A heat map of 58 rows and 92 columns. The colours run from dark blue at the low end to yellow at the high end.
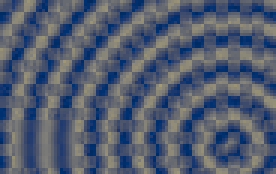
Average level on the scale: 30%. Slope: none. Rings: centred on the bottom right. Odd patch: calmer, in the bottom left.
